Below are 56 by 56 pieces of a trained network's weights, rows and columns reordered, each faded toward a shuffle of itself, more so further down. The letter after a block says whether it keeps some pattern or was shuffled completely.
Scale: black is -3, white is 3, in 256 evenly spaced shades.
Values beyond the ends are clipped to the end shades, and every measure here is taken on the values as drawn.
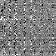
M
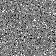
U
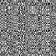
M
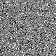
U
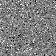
U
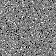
U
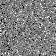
U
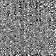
M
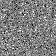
U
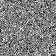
U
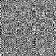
M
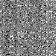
M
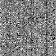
M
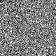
U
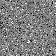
U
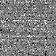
M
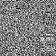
M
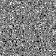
M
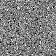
U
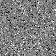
U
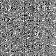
M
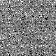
M
